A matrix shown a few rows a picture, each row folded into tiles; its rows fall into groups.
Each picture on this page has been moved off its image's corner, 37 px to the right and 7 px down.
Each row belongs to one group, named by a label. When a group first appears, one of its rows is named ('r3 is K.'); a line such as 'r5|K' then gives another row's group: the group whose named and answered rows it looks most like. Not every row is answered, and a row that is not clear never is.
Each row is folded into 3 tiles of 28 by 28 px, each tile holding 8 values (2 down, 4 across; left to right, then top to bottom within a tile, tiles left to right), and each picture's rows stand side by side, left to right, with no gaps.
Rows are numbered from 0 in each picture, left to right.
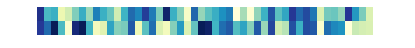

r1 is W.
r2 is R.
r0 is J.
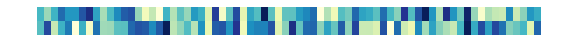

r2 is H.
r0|W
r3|R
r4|W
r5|J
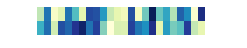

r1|H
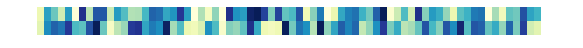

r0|H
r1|H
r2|W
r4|J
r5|R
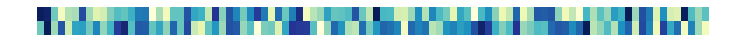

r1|R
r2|W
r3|J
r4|J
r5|H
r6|J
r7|R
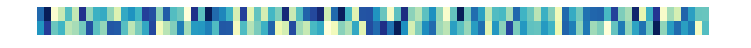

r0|J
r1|W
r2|R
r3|W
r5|R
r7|H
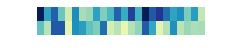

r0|R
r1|W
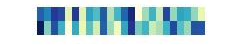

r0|R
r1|J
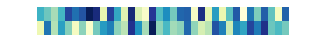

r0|W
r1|H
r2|H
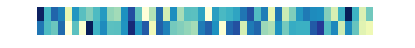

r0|R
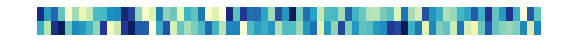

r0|R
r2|W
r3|R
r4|H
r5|W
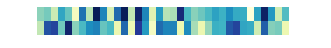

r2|H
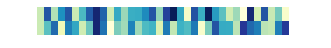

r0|H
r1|W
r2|J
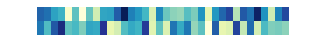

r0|R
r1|R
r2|W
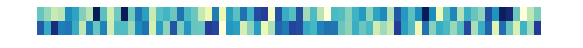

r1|R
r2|W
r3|J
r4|W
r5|W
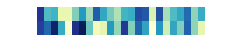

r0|J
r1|R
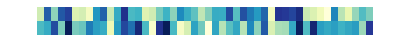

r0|H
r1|J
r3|J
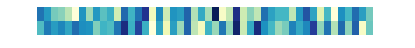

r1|R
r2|H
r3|R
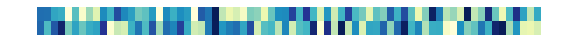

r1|H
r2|J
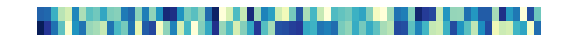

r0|J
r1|W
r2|J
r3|J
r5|W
